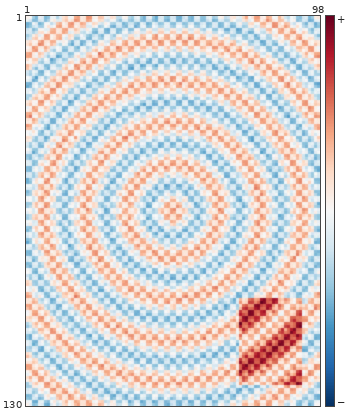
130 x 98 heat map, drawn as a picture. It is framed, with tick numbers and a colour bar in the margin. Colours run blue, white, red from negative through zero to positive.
The ninth with the highest average is the bottom right. An odd patch, higher than its surroundings, sits in the bottom right. The values follow a bell shape. Concentric rings centre on the centre.
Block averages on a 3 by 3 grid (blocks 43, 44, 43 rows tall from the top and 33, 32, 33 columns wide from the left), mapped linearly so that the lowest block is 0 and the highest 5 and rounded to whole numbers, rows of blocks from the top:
0 0 0 | 0 0 0 | 0 0 5
